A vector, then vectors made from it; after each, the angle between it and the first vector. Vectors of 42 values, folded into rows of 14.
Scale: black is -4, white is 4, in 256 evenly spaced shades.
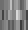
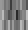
nearly opposite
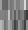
orthogonal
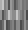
partly aligned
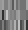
partly aligned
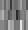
nearly opposite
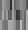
nearly opposite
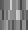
nearly parallel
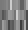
nearly parallel
